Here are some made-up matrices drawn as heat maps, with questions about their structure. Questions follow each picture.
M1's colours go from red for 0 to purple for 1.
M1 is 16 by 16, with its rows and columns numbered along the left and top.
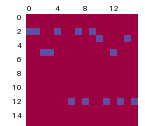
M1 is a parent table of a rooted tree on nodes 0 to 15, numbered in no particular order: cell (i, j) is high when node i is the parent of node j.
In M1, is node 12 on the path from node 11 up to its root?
yes
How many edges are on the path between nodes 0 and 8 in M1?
4
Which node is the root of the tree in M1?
5
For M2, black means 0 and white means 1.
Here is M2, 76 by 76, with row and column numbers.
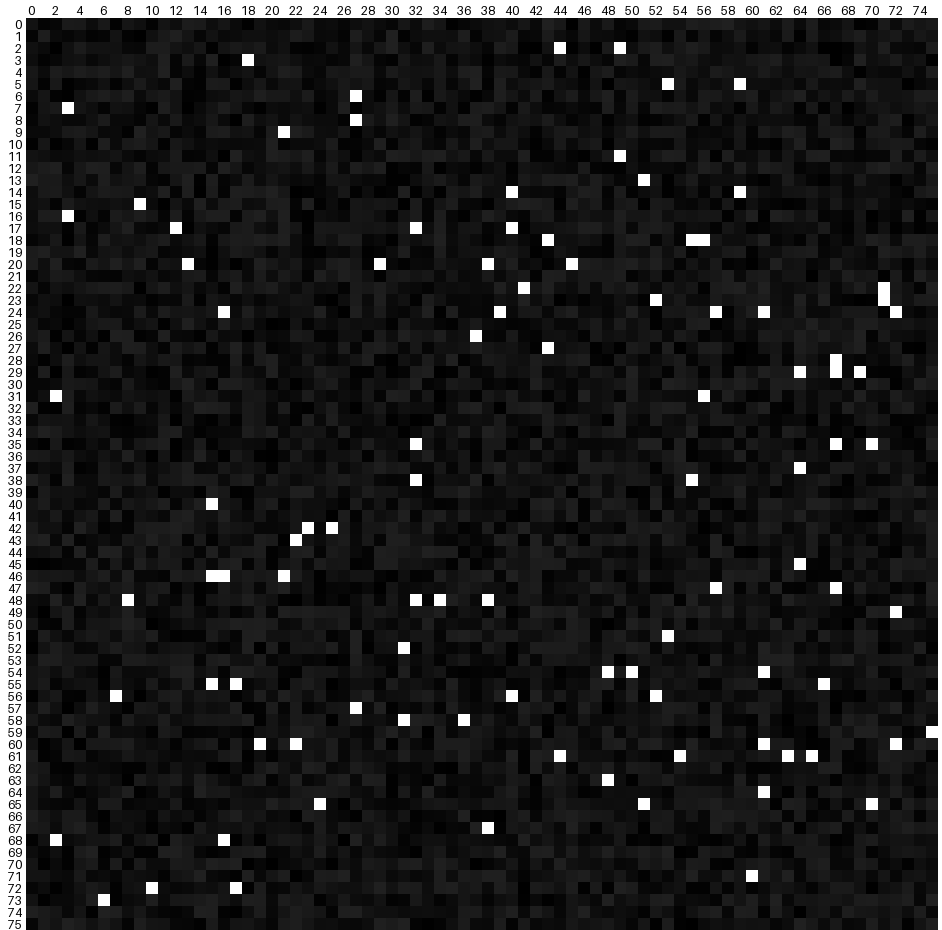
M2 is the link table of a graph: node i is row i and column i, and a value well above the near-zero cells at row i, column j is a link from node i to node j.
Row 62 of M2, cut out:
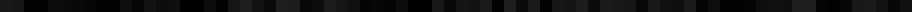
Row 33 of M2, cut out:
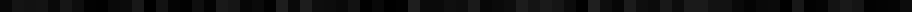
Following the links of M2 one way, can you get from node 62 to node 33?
no
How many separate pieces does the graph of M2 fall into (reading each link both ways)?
8
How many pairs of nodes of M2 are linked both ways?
1
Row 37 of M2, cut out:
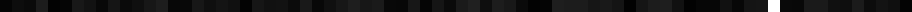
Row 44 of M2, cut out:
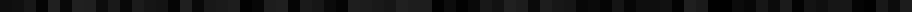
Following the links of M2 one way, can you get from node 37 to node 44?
yes
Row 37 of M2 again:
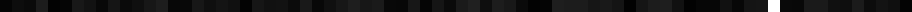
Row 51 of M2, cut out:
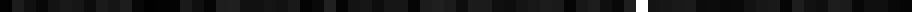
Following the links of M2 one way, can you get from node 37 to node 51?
yes
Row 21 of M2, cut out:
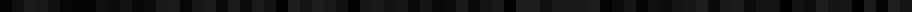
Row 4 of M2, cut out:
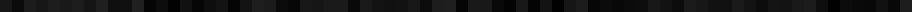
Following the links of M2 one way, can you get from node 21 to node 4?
no
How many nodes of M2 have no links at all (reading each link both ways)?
7
